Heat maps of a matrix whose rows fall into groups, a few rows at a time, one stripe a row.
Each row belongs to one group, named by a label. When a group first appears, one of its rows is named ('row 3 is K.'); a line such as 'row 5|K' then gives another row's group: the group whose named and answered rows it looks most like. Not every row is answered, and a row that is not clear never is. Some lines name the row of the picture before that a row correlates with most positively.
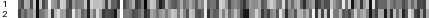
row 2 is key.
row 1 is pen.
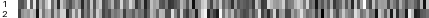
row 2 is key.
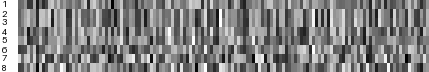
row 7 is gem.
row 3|key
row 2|key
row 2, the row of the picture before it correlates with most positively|2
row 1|pen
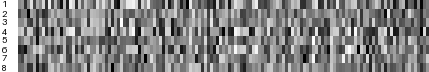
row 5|key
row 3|pen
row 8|pen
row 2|pen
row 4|gem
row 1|gem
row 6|gem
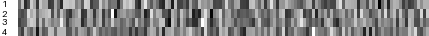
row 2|key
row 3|key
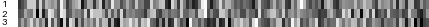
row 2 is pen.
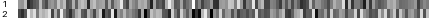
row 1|pen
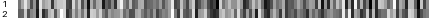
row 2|pen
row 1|key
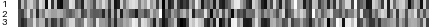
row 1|gem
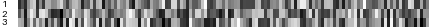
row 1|key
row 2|gem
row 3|gem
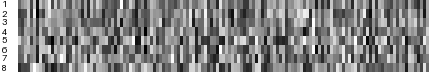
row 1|key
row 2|key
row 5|gem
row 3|key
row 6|key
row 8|gem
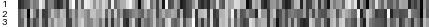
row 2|pen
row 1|gem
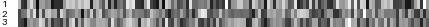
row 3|gem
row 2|key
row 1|gem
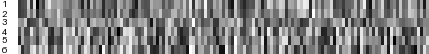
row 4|gem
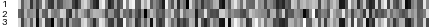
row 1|gem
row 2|pen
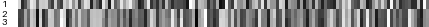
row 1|gem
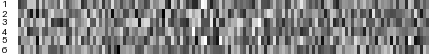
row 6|gem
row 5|key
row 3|gem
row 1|key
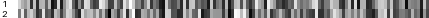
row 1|gem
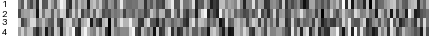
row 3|gem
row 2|key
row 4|gem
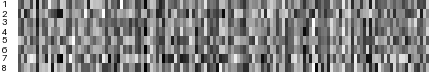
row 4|pen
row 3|pen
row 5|gem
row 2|gem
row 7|gem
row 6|pen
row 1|pen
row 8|key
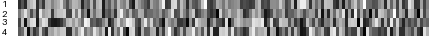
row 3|gem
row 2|key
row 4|pen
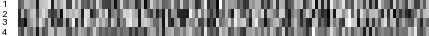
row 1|key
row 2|gem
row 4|pen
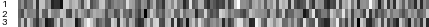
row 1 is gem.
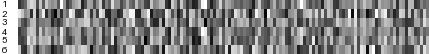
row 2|gem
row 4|key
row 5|key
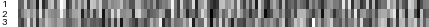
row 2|key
